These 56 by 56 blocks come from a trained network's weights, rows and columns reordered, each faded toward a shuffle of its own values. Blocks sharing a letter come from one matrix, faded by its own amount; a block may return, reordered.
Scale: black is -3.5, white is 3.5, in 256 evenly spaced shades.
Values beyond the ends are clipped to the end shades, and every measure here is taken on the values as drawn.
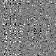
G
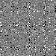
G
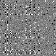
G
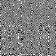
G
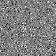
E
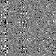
G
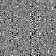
G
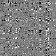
G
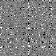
G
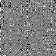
G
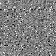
E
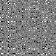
G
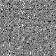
E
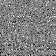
E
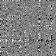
G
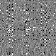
G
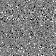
E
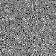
E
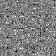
E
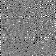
G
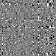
G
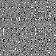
G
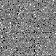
E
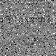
E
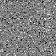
E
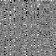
G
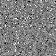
E
